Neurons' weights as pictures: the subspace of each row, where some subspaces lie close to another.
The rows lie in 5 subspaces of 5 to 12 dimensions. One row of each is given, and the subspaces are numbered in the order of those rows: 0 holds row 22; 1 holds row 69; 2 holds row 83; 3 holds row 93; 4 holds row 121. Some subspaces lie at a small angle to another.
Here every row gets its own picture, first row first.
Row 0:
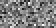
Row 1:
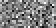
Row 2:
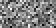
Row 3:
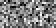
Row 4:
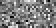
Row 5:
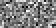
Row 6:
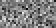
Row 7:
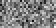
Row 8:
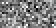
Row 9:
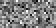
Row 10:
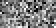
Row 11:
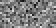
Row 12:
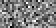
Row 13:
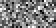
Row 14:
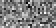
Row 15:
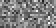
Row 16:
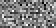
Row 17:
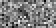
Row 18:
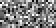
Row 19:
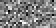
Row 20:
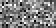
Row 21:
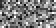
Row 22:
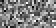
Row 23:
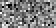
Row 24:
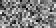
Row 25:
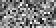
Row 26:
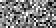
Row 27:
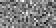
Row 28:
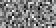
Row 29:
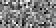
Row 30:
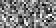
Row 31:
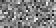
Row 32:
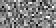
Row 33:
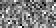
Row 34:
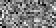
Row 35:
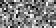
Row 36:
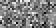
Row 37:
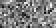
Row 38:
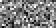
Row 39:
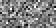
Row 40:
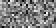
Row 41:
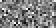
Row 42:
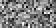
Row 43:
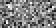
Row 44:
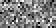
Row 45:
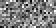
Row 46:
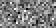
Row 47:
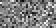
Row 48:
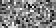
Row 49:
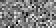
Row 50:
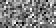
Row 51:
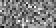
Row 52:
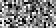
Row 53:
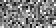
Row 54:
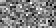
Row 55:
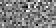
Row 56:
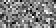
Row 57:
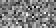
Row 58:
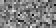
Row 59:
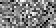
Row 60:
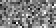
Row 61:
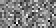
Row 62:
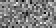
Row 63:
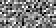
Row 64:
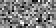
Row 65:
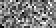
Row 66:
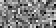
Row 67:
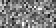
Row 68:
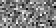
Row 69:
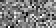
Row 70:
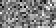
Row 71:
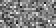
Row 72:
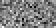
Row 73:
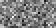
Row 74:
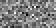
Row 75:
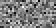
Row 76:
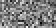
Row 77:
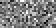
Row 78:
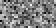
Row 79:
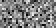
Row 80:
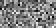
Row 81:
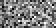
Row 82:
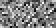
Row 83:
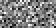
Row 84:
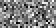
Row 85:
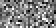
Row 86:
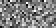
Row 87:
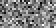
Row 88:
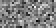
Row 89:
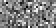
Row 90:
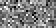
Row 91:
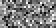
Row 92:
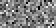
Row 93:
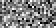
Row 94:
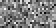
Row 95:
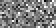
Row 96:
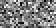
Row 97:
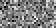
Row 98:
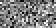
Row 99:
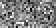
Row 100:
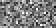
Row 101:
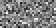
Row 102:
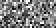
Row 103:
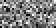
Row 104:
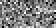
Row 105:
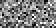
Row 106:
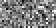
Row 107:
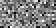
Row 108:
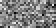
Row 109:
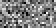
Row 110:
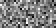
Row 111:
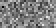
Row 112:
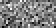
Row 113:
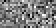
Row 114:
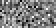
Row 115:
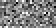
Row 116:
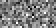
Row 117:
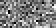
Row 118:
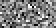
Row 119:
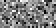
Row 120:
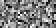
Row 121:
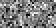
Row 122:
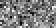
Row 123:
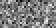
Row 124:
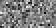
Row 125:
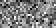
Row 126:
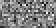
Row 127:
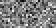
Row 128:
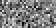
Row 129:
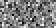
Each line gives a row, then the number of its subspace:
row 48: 3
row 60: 1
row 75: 1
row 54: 4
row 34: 4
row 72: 3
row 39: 1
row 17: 3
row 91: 3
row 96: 2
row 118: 3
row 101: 4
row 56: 4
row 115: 4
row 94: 3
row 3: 4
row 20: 3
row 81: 3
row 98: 1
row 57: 1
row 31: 4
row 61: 1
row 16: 4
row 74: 1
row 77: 1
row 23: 3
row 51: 2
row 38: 3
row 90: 4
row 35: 0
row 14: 3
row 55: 0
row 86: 0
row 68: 4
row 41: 4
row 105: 0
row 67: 2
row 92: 0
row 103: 4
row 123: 0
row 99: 3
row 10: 0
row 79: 4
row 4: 3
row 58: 0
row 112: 3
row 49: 1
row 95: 0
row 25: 2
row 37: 3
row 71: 4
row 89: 0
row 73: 3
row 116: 1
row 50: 0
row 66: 0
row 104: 4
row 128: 2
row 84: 0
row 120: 0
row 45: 0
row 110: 0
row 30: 4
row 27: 1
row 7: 2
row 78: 4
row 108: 1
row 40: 1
